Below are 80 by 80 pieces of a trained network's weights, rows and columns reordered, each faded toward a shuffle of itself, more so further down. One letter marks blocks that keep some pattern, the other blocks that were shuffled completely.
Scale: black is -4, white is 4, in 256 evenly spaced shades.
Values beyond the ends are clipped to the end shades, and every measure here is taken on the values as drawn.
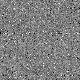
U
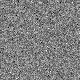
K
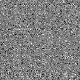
U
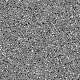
K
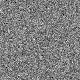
K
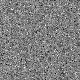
K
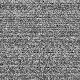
U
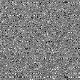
U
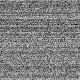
U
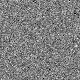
K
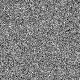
K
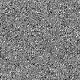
U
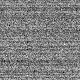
U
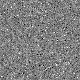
K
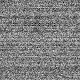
U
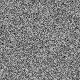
K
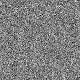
U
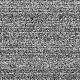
U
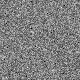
K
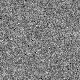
U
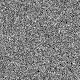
K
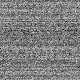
U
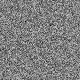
K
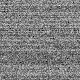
U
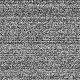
U
